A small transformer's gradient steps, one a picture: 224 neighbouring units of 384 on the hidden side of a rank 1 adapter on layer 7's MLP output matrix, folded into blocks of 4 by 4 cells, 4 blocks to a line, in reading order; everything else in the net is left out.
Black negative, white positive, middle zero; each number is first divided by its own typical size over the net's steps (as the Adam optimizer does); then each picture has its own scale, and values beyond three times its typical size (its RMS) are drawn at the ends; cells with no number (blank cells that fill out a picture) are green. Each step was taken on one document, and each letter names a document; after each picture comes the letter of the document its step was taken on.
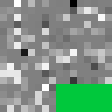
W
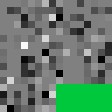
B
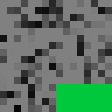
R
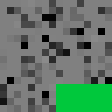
B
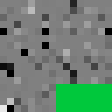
W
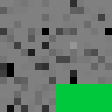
W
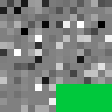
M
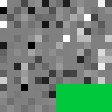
M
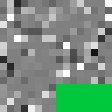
B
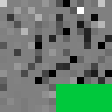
M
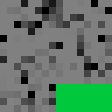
R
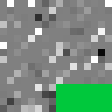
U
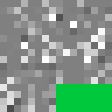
B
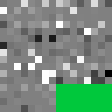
M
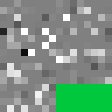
W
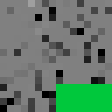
U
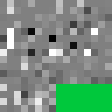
B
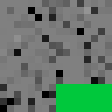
U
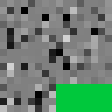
B
